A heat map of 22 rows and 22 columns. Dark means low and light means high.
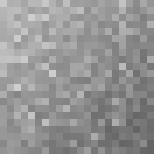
The histogram is bell-shaped. The bottom right is the ninth with the lowest average. The grain is fine, like static. There is an overall slope up to the top left. No regular stripes run through it. Neither half mirrors the other. The ninth with the highest average is the top left.
